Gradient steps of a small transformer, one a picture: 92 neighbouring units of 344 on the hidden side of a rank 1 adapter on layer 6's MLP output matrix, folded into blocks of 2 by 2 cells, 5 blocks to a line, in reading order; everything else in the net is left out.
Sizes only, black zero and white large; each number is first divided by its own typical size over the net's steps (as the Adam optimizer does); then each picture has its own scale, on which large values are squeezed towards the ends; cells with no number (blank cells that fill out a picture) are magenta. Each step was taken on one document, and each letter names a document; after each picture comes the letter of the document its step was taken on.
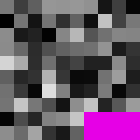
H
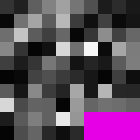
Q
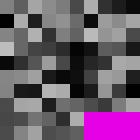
H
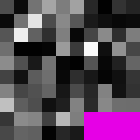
Q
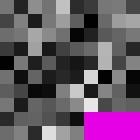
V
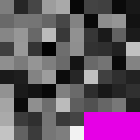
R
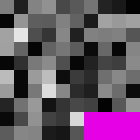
H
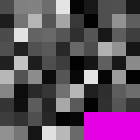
V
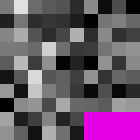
R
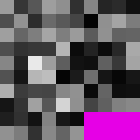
R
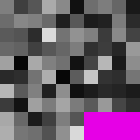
R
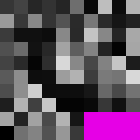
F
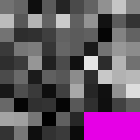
F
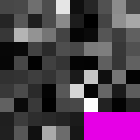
V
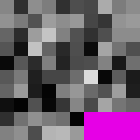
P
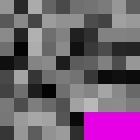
P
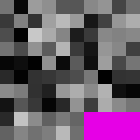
P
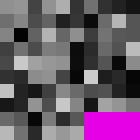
R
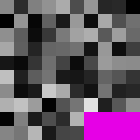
H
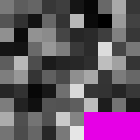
V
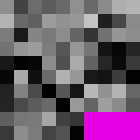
F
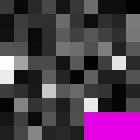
H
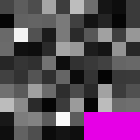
Q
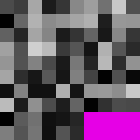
P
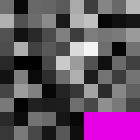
F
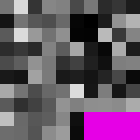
R
